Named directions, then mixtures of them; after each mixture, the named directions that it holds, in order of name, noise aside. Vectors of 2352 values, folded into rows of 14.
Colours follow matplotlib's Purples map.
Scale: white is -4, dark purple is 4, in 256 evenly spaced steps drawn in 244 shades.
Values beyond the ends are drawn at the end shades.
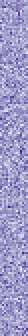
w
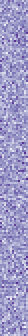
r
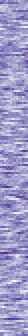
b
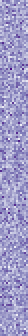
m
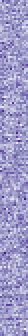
b, m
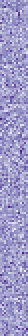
w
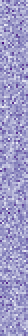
m, r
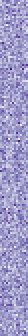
m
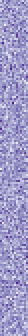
m, r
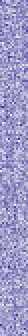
m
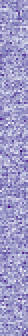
b, w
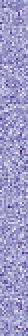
w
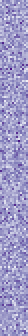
m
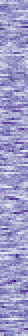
b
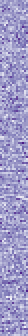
b, r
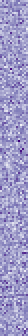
m, w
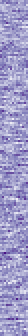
b, m
